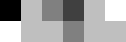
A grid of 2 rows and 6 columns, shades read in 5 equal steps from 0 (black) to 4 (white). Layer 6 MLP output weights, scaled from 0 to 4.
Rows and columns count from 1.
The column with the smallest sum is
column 4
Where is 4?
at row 1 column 6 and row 2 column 1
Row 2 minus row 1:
4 0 1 1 0 -1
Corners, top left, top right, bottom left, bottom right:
0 4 4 3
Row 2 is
4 3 3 2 3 3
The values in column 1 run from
0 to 4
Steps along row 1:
up down down up up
